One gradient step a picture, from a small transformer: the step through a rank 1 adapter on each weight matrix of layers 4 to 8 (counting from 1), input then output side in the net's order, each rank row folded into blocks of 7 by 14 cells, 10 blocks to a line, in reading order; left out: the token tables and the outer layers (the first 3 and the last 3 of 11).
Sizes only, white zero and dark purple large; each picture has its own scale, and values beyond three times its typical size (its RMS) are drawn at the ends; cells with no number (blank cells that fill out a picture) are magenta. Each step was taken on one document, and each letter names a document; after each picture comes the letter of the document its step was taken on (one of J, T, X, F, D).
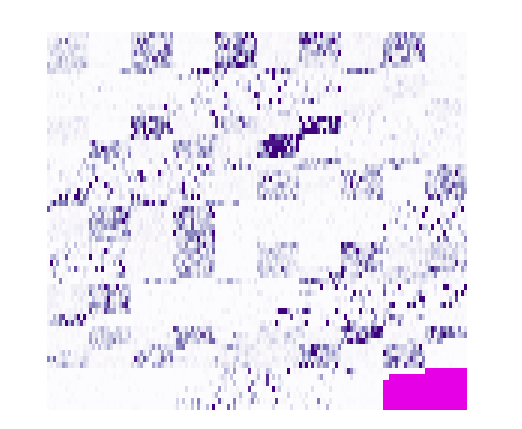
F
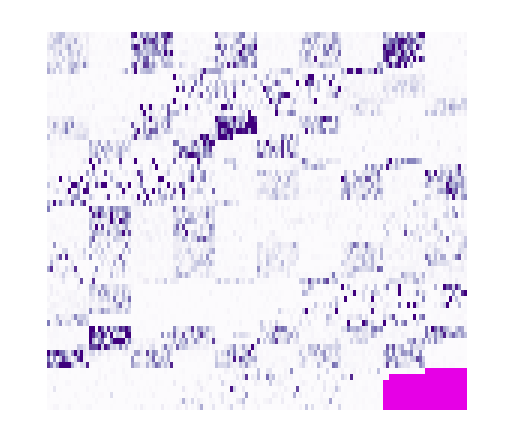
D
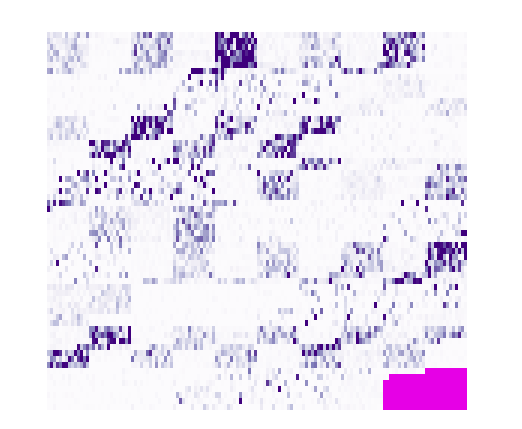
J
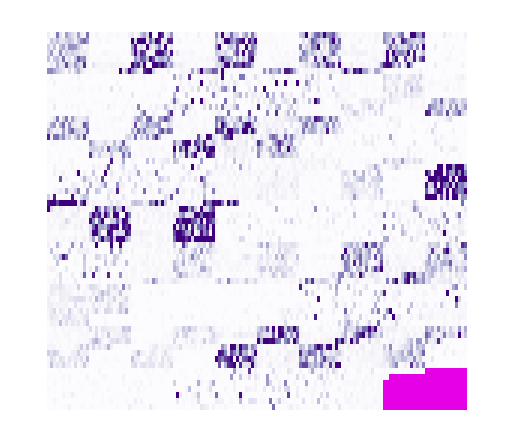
J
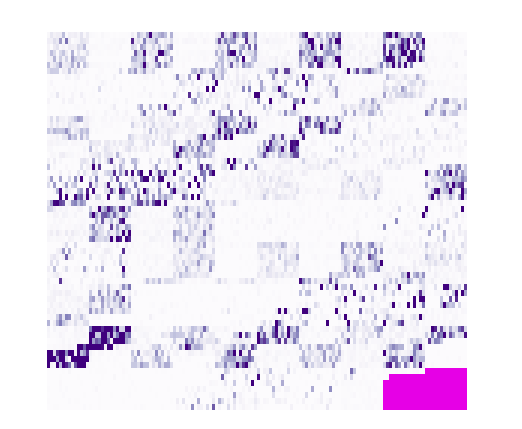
F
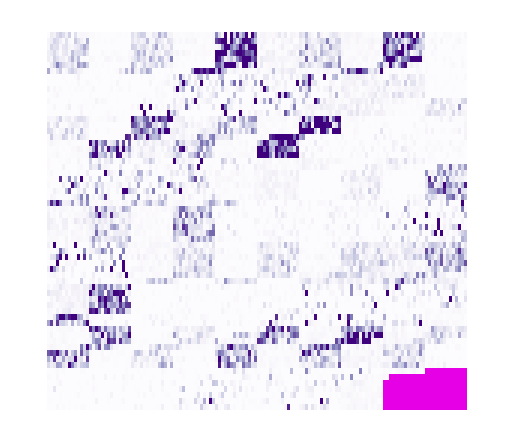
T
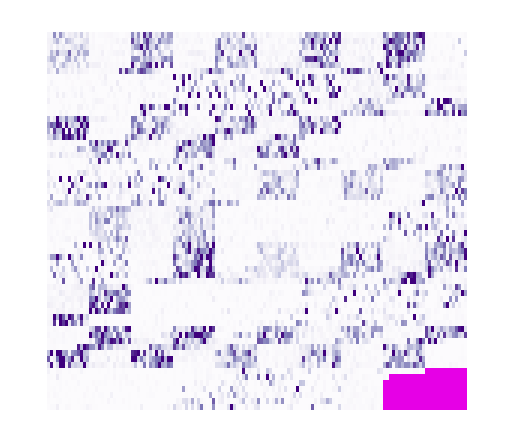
D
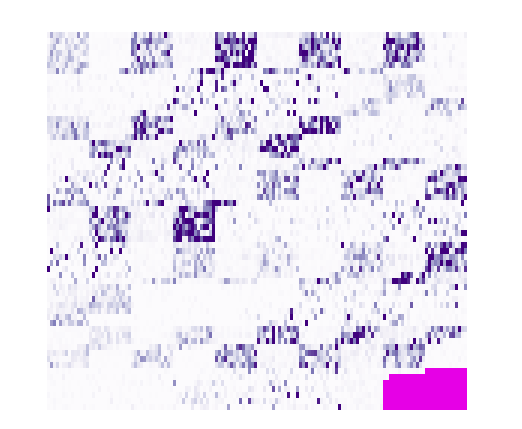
J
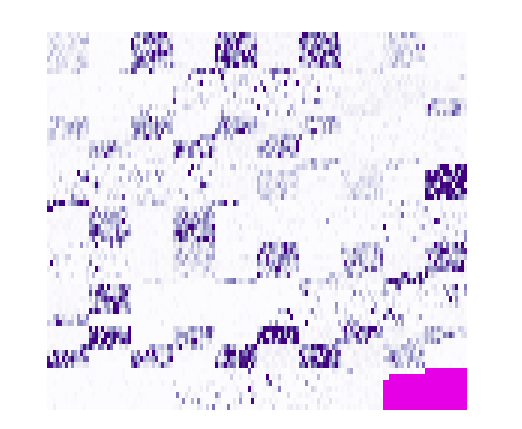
J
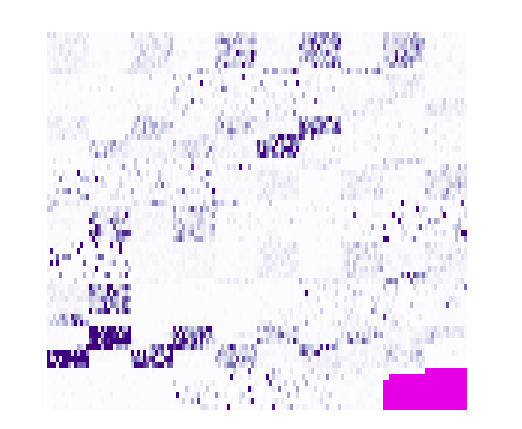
J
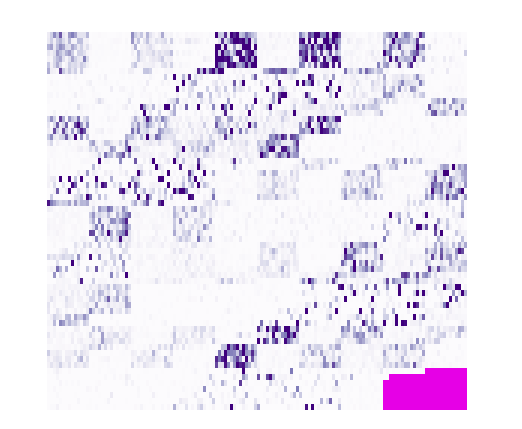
D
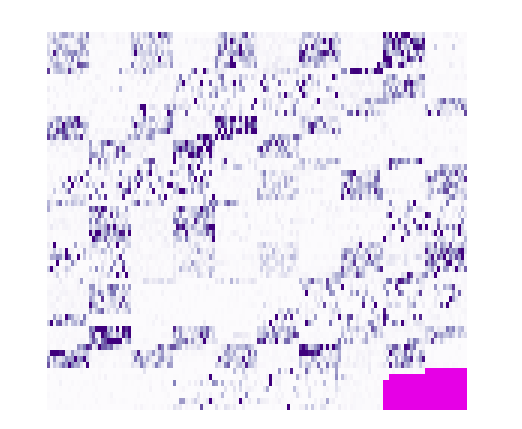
T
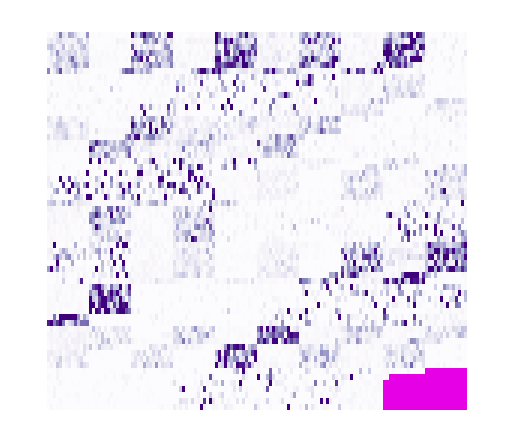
T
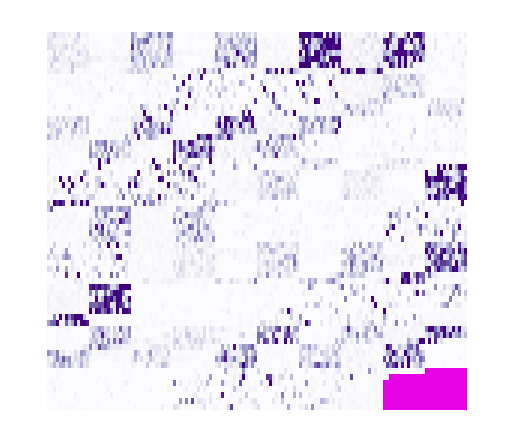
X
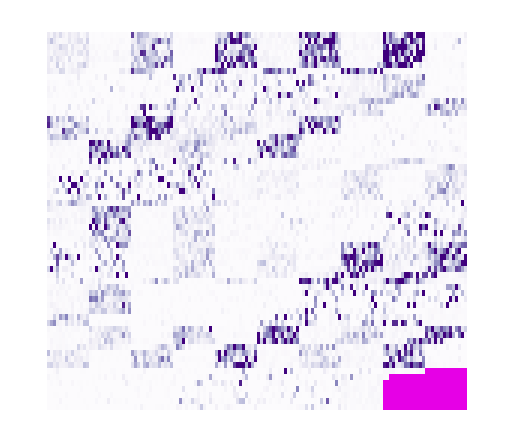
T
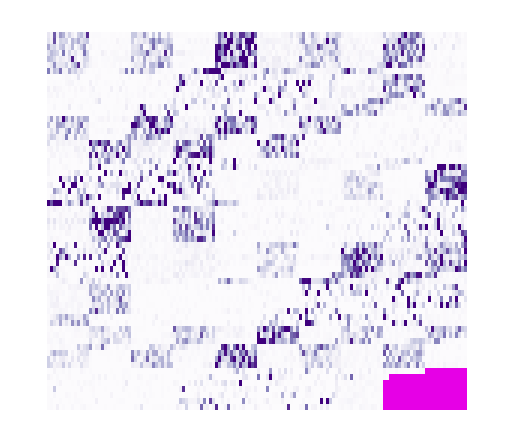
T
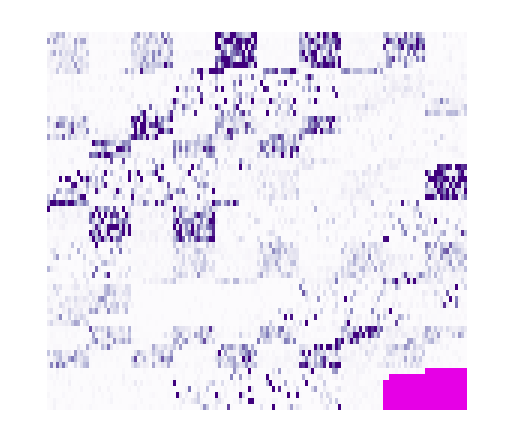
J
